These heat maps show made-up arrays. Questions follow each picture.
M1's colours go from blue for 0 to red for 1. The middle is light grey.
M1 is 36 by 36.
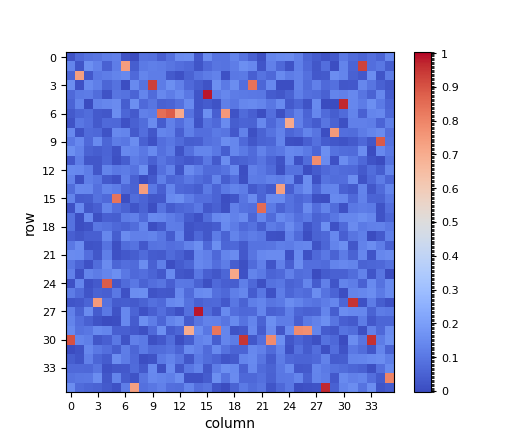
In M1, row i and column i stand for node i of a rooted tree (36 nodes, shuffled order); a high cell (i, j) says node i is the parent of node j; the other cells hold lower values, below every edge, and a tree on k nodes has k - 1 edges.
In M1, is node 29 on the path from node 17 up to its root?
no
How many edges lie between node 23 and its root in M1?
6
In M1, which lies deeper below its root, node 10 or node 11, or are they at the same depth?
the same depth
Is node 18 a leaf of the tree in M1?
yes
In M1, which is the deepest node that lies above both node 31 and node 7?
26
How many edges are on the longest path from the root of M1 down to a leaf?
19
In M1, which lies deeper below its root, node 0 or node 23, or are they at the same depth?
node 0
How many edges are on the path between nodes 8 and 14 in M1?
1
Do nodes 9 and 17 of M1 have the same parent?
no
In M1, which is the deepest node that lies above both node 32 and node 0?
1
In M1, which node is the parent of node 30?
5
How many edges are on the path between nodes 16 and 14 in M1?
3
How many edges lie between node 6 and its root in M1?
2
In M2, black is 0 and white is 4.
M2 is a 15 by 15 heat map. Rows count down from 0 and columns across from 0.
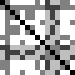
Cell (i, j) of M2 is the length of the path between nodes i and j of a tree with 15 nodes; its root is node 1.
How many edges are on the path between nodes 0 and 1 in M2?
2
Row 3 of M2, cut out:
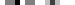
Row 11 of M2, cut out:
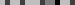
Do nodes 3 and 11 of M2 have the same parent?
no
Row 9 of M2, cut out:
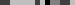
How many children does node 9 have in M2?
4
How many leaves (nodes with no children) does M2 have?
11
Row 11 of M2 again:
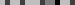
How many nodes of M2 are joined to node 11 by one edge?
4
